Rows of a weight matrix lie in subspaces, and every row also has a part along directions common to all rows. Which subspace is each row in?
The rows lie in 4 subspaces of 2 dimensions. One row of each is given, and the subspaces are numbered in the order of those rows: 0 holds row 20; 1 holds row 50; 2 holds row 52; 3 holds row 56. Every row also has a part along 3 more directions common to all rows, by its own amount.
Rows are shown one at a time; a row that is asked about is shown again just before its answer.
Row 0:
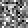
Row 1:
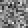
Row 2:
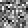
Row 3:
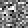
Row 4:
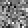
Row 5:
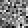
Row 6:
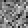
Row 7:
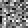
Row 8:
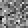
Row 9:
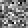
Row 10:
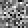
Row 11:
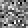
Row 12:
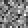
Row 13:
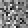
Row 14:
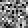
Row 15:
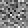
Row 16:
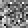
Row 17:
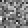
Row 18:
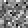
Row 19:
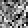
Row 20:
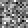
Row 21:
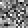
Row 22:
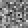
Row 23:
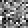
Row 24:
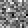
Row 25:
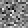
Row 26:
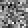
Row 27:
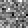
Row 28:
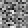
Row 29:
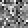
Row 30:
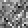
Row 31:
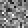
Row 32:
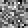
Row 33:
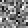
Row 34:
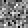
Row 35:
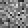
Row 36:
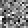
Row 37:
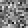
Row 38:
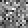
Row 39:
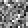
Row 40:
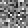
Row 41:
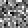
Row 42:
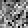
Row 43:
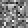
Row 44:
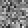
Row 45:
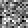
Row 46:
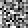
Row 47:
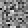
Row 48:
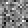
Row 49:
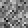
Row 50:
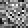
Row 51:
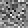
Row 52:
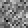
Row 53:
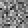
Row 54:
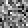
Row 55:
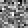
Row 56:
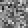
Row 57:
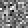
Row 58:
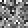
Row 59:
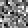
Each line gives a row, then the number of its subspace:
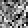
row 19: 2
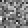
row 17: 0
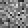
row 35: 1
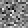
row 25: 1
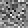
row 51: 1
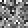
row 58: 0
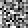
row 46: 1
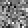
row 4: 3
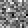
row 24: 3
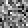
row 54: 2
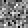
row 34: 2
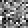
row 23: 0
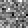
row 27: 3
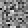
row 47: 1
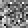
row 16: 0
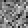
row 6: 2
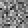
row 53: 1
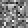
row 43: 0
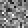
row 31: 3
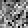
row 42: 2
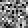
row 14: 3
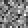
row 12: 2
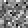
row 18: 2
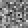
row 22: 0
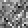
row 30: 2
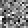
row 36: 0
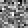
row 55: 3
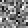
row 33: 0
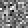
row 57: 1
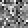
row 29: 0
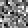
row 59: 2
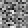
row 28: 1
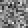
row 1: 3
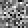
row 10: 1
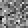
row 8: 0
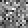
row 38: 0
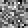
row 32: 3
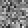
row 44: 3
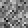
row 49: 2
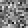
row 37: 3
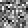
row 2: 3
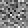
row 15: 1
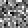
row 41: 2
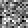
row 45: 0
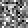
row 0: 0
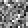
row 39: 2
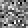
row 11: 3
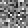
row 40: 1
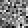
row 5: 3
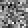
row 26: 3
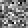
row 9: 3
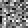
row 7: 0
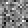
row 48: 0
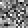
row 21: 1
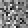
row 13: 1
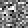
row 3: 1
